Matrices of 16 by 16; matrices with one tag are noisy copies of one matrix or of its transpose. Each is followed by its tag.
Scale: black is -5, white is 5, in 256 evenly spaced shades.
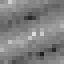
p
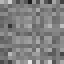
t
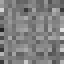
t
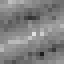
p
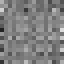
t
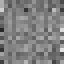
t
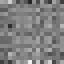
t
